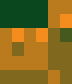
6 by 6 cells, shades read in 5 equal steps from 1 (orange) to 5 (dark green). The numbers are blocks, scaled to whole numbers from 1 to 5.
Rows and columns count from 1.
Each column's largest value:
5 5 5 5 3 4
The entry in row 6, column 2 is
3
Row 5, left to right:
2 2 2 2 3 3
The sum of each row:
24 23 13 15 14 17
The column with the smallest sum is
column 5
